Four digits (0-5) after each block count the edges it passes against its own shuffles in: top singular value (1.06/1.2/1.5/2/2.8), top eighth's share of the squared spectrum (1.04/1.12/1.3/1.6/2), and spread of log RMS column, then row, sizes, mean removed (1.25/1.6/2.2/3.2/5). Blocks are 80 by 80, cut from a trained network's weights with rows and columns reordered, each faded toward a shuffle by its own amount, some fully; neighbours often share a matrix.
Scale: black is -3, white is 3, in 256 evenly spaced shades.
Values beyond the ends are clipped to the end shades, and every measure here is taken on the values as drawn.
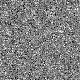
2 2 0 0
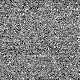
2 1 0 0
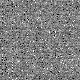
2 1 1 0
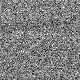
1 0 0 0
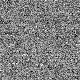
1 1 0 0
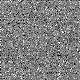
2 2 1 0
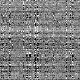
4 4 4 2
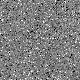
0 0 0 0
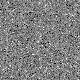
0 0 0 0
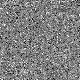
1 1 0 0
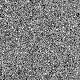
0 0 0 0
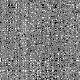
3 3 1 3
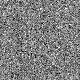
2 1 0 0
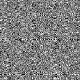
4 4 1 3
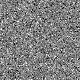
1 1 0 0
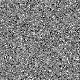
2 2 1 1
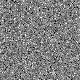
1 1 0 0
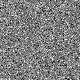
2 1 0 0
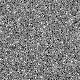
0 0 0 0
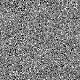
3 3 1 1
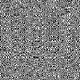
4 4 2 3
